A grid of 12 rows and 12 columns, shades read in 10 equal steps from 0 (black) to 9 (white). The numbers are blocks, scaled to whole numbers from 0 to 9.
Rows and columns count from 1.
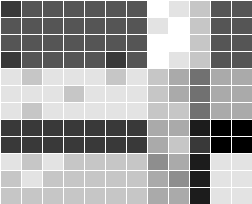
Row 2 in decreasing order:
9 8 7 3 3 3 3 3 3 3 3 3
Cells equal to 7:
31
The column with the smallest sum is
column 10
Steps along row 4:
up same same same down up up down down down same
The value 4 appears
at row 5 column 10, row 6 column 10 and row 7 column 10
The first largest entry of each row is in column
8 9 8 8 1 1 1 8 9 1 2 11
